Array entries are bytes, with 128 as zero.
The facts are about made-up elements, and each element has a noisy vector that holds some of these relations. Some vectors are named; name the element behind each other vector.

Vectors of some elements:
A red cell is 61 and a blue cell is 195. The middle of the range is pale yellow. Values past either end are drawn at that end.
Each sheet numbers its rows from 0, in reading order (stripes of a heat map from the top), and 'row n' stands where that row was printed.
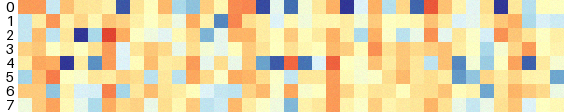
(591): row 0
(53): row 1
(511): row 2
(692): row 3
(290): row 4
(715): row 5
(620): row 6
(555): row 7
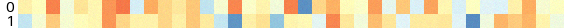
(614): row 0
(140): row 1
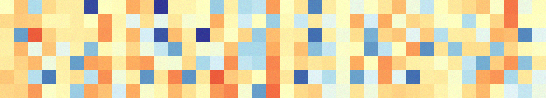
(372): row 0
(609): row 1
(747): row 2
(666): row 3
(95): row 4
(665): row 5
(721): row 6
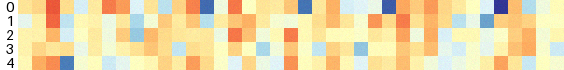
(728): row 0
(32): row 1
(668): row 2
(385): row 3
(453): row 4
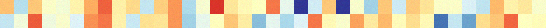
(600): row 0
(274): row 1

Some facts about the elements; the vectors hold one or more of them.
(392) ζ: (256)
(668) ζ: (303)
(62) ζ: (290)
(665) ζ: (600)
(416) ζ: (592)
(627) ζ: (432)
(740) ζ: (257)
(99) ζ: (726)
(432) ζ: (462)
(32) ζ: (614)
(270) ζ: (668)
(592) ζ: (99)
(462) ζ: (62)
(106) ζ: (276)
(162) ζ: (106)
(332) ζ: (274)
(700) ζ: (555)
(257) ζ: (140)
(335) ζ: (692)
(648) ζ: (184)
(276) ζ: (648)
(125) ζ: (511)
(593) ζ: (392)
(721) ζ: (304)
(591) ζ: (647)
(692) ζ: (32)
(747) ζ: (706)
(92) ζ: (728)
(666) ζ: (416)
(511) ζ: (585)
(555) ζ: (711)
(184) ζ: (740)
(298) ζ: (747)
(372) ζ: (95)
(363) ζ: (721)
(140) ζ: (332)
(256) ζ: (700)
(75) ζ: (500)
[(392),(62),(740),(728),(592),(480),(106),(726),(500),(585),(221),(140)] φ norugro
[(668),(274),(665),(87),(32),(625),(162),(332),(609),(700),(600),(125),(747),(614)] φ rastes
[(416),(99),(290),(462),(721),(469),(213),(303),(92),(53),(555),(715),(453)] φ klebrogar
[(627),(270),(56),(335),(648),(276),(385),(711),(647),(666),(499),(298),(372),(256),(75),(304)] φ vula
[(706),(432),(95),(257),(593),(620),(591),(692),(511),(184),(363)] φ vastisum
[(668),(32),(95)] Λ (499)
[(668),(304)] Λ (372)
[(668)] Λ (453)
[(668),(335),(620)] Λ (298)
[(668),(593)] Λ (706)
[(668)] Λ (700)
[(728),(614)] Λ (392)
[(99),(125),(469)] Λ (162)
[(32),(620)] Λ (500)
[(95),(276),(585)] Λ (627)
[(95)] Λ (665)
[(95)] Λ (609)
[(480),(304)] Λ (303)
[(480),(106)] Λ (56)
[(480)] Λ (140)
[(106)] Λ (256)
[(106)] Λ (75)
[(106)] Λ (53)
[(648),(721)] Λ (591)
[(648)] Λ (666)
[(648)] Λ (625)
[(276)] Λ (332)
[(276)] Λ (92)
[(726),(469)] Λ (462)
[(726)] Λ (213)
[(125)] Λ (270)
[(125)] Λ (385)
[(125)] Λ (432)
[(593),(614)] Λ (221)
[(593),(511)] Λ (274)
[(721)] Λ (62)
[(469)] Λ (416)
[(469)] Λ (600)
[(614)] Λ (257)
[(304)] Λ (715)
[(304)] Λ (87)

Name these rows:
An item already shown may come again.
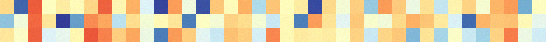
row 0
(747)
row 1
(585)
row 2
(706)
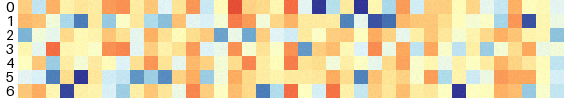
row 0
(600)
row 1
(92)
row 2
(106)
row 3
(614)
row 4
(363)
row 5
(125)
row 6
(462)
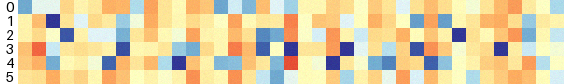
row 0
(106)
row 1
(593)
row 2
(462)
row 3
(591)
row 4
(298)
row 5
(625)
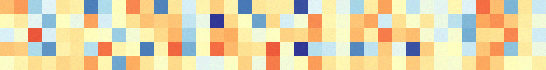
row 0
(627)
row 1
(740)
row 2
(32)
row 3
(665)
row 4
(480)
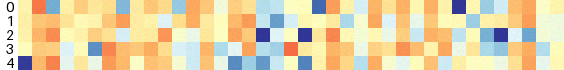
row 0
(432)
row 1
(625)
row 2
(647)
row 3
(95)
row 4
(500)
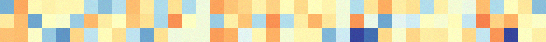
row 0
(335)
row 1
(257)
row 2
(92)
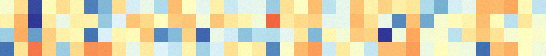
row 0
(162)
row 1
(593)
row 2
(75)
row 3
(592)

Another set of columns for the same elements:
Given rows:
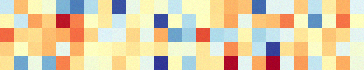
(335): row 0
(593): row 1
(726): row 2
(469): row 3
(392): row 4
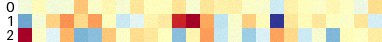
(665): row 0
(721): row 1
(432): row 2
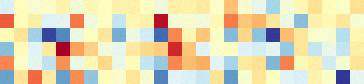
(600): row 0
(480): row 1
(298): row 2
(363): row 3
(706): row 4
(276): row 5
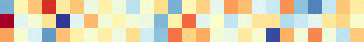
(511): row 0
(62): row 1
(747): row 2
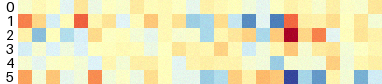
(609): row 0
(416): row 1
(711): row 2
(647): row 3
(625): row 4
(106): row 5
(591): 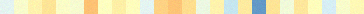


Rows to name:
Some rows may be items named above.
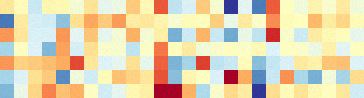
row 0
(666)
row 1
(270)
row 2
(592)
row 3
(500)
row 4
(726)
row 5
(125)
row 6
(721)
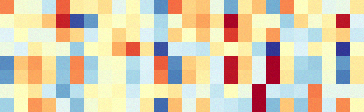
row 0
(706)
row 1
(614)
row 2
(728)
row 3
(162)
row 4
(585)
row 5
(585)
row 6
(140)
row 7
(274)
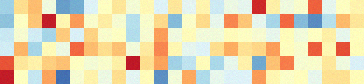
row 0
(332)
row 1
(511)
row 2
(500)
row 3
(303)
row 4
(99)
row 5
(290)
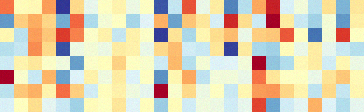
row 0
(627)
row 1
(585)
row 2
(593)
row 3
(648)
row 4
(257)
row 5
(290)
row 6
(95)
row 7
(740)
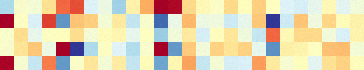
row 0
(304)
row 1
(462)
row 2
(92)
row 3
(32)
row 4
(290)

